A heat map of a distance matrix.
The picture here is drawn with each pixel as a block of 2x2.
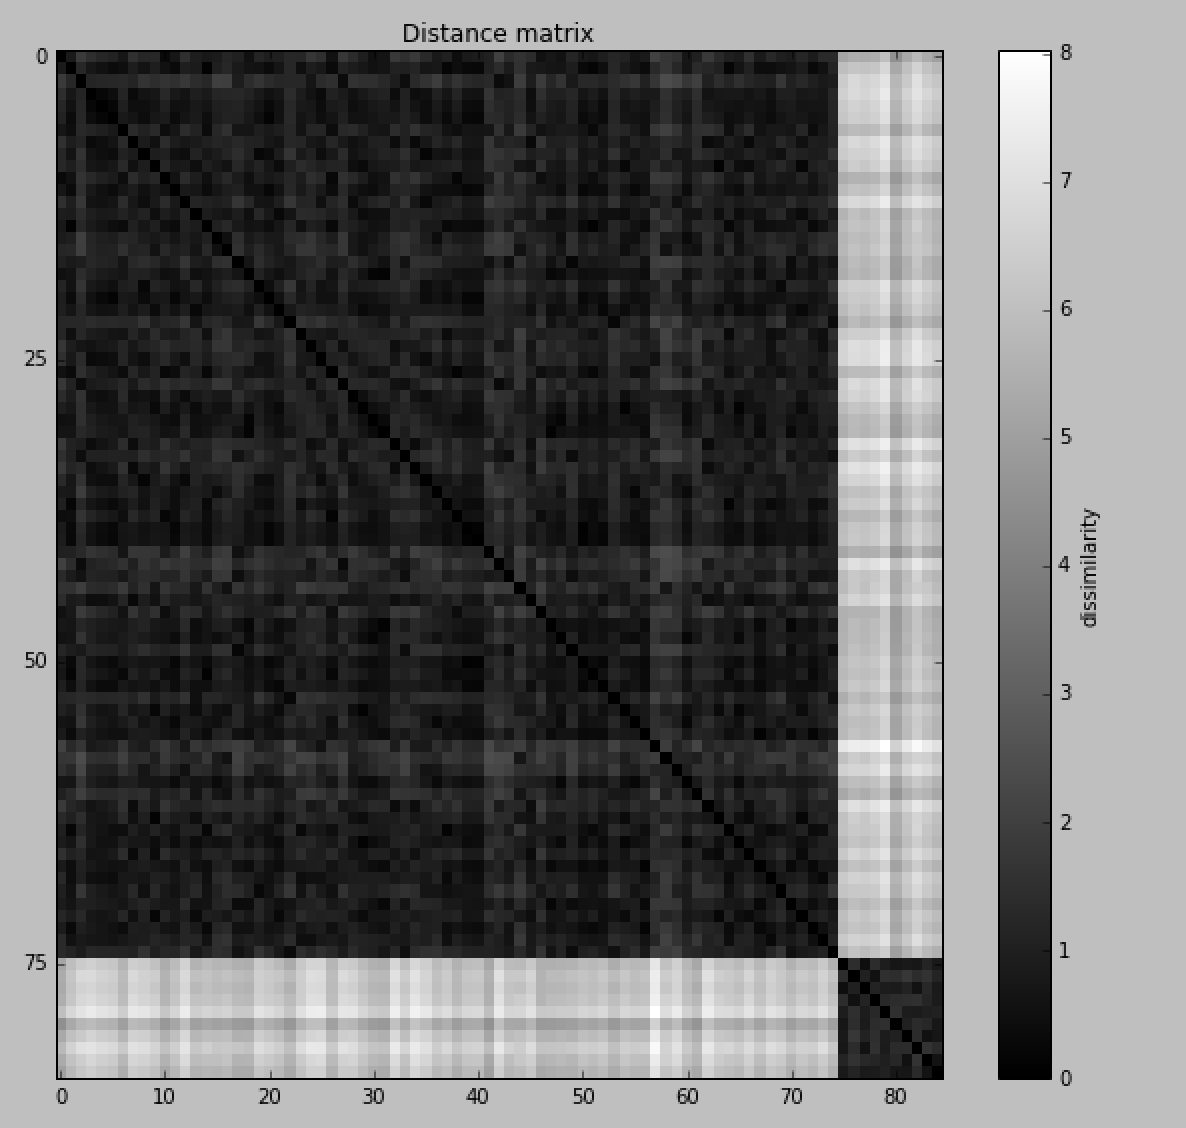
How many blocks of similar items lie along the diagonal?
2
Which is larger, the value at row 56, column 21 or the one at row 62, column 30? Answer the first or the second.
the second
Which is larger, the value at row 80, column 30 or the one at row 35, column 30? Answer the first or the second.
the first
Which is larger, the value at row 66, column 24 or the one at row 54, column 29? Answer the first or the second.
the first
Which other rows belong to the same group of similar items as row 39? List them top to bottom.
0, 1, 2, 3, 4, 5, 6, 7, 8, 9, 10, 11, 12, 13, 14, 15, 16, 17, 18, 19, 20, 21, 22, 23, 24, 25, 26, 27, 28, 29, 30, 31, 32, 33, 34, 35, 36, 37, 38, 40, 41, 42, 43, 44, 45, 46, 47, 48, 49, 50, 51, 52, 53, 54, 55, 56, 57, 58, 59, 60, 61, 62, 63, 64, 65, 66, 67, 68, 69, 70, 71, 72, 73, 74
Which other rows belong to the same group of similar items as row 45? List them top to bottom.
0, 1, 2, 3, 4, 5, 6, 7, 8, 9, 10, 11, 12, 13, 14, 15, 16, 17, 18, 19, 20, 21, 22, 23, 24, 25, 26, 27, 28, 29, 30, 31, 32, 33, 34, 35, 36, 37, 38, 39, 40, 41, 42, 43, 44, 46, 47, 48, 49, 50, 51, 52, 53, 54, 55, 56, 57, 58, 59, 60, 61, 62, 63, 64, 65, 66, 67, 68, 69, 70, 71, 72, 73, 74
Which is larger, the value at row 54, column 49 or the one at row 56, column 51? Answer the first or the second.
the first
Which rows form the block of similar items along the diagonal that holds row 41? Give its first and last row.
0 to 74
